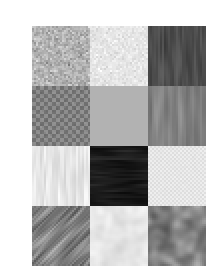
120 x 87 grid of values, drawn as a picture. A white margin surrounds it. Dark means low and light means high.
It is made of 4 by 3 panels. Panel 1,1: high, fine-grained. Panel 1,2: very high, fine-grained, faint in contrast. Panel 1,3: low, streaked downward, faint in contrast. Panel 2,1: middling, checkered. Panel 2,2: high, flat. Panel 2,3: middling, streaked downward, faint in contrast. Panel 3,1: very high, streaked downward, faint in contrast. Panel 3,2: very low, streaked across, faint in contrast. Panel 3,3: very high, checkered, faint in contrast. Panel 4,1: middling, slanting up to the right. Panel 4,2: very high, blotchy, faint in contrast. Panel 4,3: middling, blotchy.
